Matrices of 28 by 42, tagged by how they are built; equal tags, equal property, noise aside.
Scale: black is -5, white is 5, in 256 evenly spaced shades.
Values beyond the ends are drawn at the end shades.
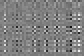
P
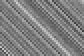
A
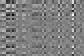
P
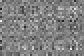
P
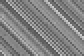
A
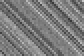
A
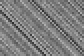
A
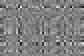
P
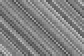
A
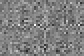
P
